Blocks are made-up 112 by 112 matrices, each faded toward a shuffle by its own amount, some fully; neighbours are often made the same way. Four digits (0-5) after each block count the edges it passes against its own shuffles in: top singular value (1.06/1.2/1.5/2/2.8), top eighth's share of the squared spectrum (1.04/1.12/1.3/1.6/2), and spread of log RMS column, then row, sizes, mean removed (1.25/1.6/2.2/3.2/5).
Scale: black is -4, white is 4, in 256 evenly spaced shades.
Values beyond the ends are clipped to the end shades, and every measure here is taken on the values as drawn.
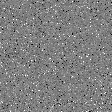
1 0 0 0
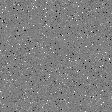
0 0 0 0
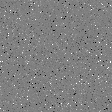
0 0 0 0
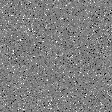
2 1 0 0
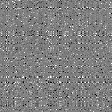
5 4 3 3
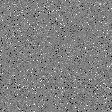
3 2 0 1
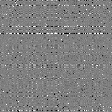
5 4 2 3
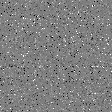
3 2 0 1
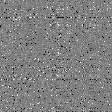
4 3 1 2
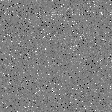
3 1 0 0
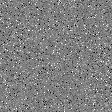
1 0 0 0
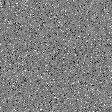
2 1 0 0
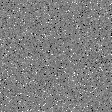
2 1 0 0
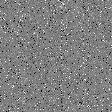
3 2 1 0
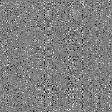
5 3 3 2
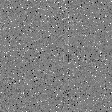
2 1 0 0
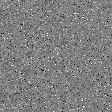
2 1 0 0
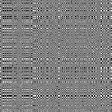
5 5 4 4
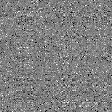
4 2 1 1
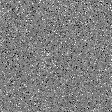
2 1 0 0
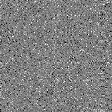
4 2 2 1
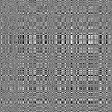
5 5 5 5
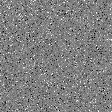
2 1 0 0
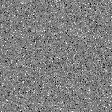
3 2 0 0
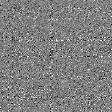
2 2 3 3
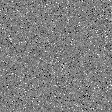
0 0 0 0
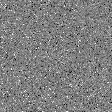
0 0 0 0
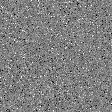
0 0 0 0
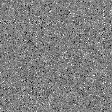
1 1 2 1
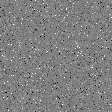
0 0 0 0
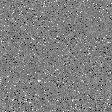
3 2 0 1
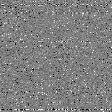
4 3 1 2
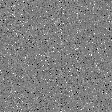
1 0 0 0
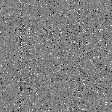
2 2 2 1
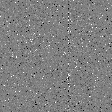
2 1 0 0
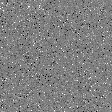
1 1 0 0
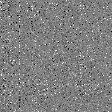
2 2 2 1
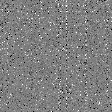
2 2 2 1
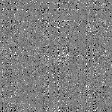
2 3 3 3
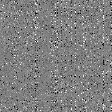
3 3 3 2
